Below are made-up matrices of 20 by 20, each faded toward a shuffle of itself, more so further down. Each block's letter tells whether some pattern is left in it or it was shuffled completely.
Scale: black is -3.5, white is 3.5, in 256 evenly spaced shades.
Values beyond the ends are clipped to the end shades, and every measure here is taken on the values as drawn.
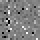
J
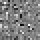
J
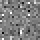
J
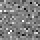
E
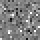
E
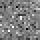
E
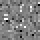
J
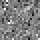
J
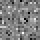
J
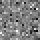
J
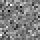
E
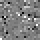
J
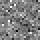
E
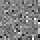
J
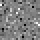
E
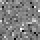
E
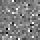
E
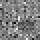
J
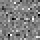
E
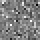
E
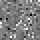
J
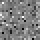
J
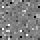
E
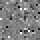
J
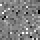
E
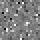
E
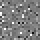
J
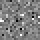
E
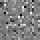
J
